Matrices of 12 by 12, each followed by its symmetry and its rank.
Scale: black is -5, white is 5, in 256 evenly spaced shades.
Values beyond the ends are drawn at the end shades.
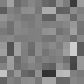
antisymmetric, rank two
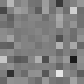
antisymmetric, rank two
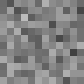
neither, full rank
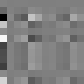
neither, rank one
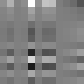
neither, rank one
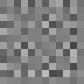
antisymmetric, rank two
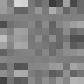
neither, rank two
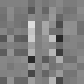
neither, rank two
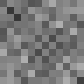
symmetric, full rank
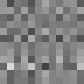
neither, rank two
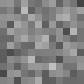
neither, full rank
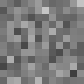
neither, full rank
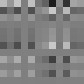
neither, rank one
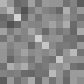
symmetric, full rank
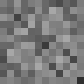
symmetric, full rank
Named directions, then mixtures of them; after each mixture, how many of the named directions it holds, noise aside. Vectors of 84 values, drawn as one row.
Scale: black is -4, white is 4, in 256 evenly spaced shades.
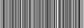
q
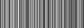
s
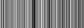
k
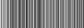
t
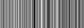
three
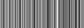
three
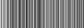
one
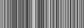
two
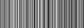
two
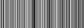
one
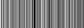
two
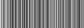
two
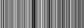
one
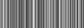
three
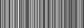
one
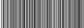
three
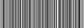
one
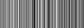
two
